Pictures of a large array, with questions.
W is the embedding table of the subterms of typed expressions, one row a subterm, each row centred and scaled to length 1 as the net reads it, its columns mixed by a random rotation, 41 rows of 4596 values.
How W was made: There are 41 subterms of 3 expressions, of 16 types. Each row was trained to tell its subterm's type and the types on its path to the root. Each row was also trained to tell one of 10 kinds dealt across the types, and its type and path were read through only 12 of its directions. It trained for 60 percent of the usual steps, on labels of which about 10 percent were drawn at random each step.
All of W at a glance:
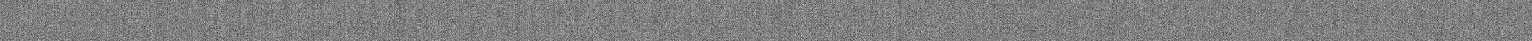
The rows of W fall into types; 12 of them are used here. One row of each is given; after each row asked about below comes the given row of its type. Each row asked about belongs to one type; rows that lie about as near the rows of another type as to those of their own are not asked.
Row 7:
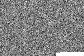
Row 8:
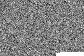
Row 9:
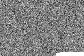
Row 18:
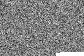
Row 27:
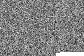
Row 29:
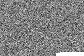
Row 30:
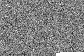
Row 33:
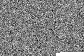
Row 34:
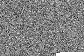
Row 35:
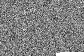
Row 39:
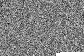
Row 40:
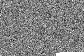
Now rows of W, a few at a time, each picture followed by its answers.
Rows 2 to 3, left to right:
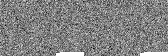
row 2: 9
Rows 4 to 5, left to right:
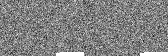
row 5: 18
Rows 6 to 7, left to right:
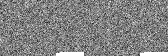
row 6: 33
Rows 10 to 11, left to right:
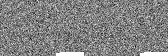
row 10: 40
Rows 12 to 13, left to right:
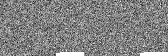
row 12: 8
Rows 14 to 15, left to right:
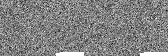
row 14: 18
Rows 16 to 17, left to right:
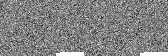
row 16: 40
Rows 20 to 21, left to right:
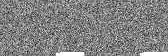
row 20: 27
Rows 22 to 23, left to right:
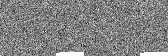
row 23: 18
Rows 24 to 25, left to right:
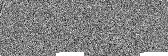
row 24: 40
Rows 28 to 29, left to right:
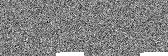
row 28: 27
